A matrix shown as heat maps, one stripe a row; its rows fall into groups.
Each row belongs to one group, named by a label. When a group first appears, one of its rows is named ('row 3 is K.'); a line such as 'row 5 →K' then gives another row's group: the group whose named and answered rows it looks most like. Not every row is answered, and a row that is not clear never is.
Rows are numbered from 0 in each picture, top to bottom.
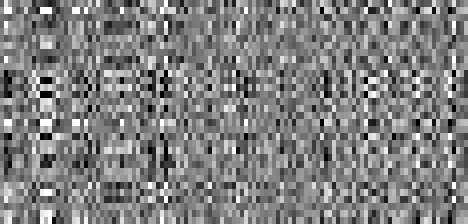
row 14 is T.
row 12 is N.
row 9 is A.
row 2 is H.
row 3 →A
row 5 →N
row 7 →H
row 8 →A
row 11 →H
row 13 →H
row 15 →N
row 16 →H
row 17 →T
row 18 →T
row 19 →H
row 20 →N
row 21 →N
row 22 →H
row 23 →H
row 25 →N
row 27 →T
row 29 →N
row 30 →T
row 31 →T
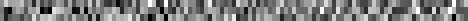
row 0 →A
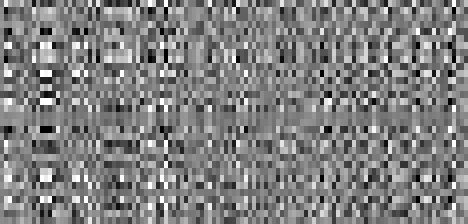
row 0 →A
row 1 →N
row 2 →N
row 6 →T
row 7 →N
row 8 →N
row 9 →A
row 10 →T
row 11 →H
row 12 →T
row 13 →H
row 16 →A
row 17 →A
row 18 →H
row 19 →N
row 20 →A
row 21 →A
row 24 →T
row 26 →A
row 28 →T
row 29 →A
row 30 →H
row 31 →A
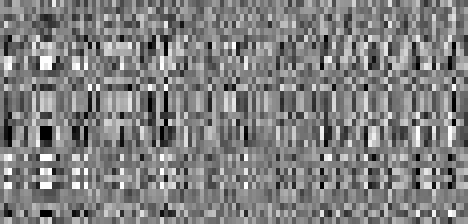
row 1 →A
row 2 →H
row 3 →A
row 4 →H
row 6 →N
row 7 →N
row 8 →T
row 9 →T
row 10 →A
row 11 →N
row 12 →A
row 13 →N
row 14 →N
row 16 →H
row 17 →N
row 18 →H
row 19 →H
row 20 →H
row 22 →T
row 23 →A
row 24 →T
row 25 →N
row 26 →T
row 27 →A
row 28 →A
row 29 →N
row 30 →H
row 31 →T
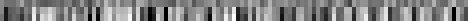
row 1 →N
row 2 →N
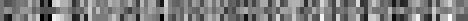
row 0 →H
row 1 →A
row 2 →H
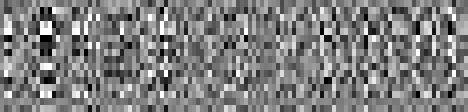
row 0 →N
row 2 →A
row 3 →T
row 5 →H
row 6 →A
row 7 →H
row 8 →A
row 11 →H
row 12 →N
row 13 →T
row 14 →A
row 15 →N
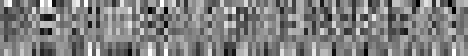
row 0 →T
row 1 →N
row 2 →H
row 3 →N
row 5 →N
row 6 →A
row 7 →A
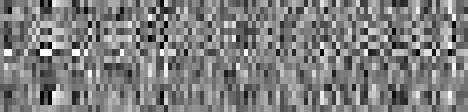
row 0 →H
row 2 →A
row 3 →N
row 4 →H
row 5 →N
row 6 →H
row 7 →T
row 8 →H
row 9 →A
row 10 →A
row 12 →H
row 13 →H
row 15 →N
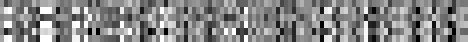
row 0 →N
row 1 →T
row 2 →A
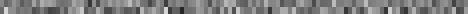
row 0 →N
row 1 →A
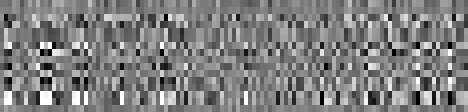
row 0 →H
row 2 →N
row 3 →H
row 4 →A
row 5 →A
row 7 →H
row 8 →N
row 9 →H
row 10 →T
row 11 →H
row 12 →H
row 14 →T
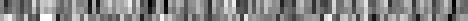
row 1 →N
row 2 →T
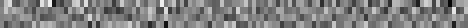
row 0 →T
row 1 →A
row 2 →A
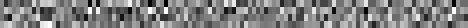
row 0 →N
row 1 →A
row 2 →H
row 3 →T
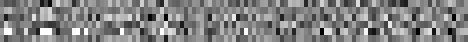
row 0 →H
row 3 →A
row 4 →T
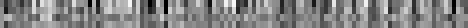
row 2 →T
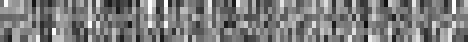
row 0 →A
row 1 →A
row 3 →A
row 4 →H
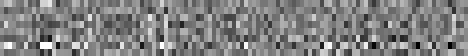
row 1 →N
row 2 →A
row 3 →A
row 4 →A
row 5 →H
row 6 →T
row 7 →H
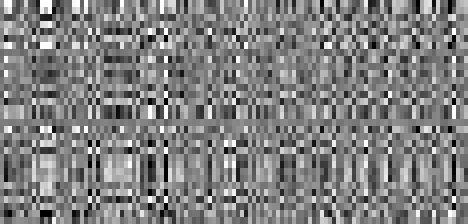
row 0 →T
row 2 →H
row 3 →T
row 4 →A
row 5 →N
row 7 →H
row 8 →A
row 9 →H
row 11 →A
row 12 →N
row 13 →A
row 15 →A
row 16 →A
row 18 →T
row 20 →N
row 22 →N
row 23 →N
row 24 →N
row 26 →T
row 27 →N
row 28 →A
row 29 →N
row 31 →H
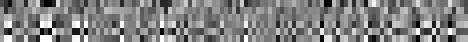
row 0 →H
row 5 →T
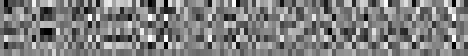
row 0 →N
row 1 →H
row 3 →N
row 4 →H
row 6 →N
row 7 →H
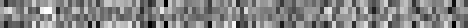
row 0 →N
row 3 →N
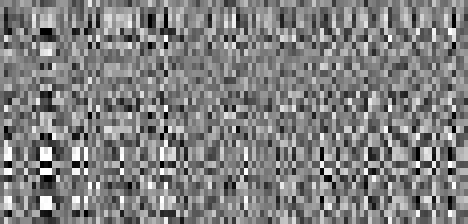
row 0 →A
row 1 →N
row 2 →N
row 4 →H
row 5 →A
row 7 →T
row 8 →A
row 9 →H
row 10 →N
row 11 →A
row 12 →T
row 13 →H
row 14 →H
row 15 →A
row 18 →N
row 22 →T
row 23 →H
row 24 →T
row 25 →H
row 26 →A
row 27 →A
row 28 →T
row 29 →T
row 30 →H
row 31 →A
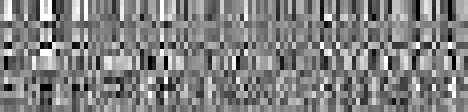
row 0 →T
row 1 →T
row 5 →T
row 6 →H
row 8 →N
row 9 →N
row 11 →A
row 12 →H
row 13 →A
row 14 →H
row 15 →H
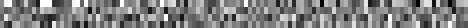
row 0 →T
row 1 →N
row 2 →A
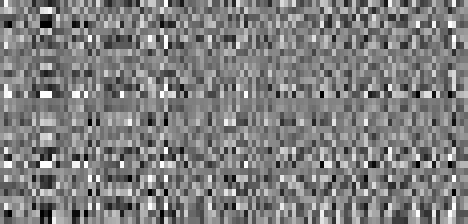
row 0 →A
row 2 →H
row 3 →H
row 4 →T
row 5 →A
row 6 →A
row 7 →N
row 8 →A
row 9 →T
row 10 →H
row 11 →A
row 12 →A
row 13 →T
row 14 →A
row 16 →N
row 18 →A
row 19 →T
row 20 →N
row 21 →A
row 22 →H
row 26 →H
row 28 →A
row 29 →A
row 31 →H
